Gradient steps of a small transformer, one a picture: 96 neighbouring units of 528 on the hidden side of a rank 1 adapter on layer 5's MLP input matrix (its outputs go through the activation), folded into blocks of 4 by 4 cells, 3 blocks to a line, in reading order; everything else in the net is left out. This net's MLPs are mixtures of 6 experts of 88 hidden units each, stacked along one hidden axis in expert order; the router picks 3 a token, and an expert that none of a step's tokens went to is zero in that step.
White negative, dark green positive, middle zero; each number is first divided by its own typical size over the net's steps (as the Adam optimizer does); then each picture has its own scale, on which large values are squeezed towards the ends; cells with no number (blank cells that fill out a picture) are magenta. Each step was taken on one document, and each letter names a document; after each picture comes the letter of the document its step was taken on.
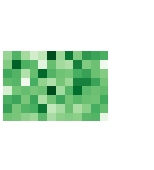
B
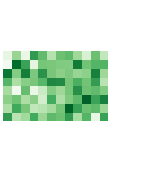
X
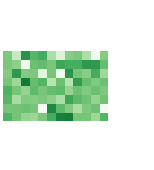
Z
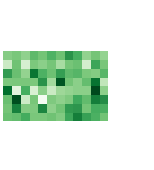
X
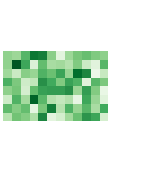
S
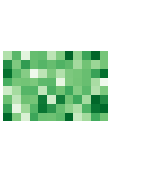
X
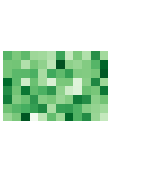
B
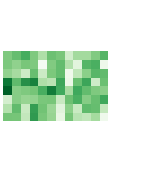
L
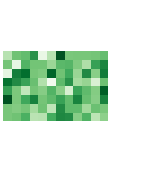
B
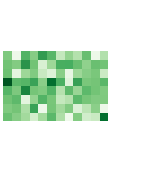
L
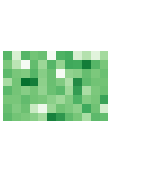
Z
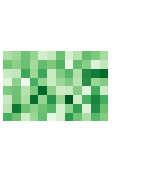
S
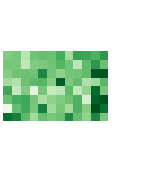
X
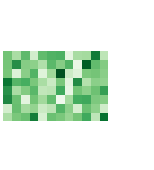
L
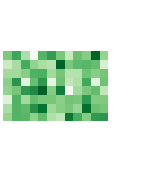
B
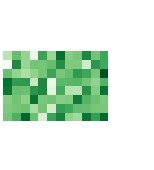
B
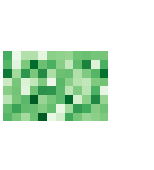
S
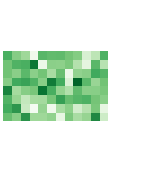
L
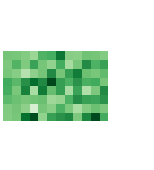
B
